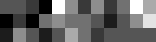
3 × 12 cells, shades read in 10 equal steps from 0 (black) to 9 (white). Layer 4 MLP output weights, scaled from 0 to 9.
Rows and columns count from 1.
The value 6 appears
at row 1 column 12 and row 3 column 6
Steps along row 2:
up down up up down same down down up up up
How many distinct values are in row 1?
7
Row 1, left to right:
3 3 2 0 9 5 2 5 2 4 9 6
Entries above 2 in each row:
8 8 9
